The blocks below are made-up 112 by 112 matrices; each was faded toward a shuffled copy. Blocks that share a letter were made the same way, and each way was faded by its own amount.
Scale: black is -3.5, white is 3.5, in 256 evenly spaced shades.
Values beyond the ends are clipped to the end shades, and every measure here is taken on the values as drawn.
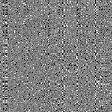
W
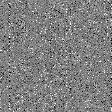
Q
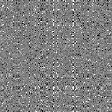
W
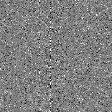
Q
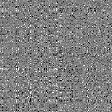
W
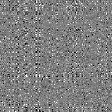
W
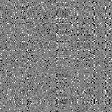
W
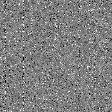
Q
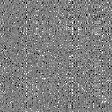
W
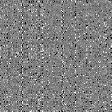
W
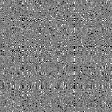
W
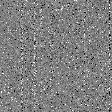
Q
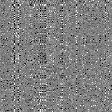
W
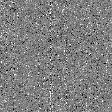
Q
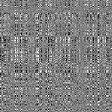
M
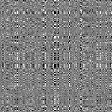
M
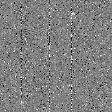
Q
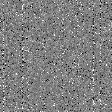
Q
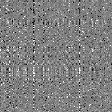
W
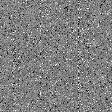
Q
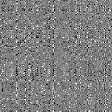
W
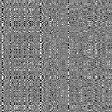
M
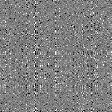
W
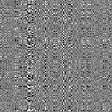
M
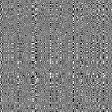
M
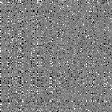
W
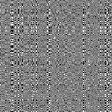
M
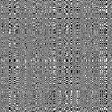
M
